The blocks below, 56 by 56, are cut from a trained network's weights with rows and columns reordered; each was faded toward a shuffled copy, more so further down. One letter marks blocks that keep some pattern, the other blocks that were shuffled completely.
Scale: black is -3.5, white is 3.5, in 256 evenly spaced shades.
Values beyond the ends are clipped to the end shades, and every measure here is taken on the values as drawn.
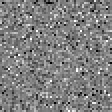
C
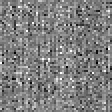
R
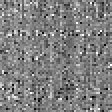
R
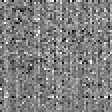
R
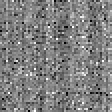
R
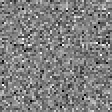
R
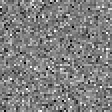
C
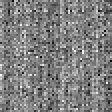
R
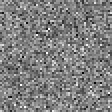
R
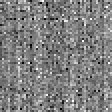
R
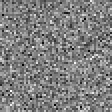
C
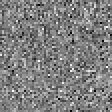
R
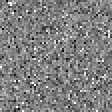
C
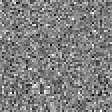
R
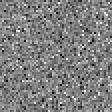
C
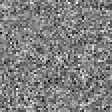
C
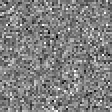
C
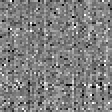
R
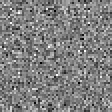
R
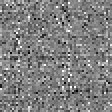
R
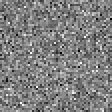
C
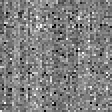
R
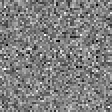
R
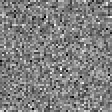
C
